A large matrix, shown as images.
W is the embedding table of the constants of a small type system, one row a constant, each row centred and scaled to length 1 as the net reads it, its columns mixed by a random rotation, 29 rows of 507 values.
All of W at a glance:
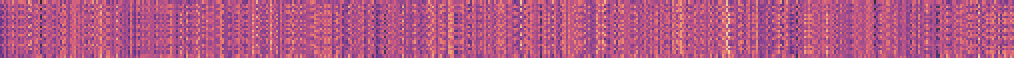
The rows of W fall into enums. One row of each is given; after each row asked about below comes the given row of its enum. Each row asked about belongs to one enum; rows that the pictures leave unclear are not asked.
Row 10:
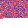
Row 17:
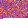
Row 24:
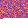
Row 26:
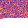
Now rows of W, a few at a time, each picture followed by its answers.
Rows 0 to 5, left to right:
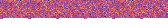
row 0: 17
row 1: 17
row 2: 24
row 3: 10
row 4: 17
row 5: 24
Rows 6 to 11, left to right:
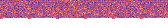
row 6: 10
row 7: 26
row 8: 17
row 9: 26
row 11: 26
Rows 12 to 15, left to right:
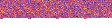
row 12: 24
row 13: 17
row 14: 10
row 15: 26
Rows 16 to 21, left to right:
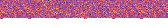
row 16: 24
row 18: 26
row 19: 10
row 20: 24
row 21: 24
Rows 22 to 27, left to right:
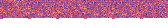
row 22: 17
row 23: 26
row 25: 26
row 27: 10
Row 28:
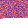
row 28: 10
